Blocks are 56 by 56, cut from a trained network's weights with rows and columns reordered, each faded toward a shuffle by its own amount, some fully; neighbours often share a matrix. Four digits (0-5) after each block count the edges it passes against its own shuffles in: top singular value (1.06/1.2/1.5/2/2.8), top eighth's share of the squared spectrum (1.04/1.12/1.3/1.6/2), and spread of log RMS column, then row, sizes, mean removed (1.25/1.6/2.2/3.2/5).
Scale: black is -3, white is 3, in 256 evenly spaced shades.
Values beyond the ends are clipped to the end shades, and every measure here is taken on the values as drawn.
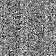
2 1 0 1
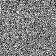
1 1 0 1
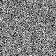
1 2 0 0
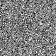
1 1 0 0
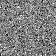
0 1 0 0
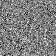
0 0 0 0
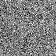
0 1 0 0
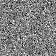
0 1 0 0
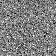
0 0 0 0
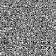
3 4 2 2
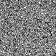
0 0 0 0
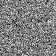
0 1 0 0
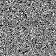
0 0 0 0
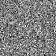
2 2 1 0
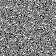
0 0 0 0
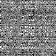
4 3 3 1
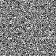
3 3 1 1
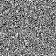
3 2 0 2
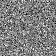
0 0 0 0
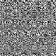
3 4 1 3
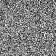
1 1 0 0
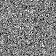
0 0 0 0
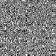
3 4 2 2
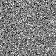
1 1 0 0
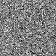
2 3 0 1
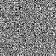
3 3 1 1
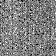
2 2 0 1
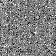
1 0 0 0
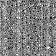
3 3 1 2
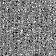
2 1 0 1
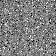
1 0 0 0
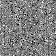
1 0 0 0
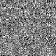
3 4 2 2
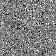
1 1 0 0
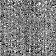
3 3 0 2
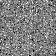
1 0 0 0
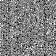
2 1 0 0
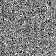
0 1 0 0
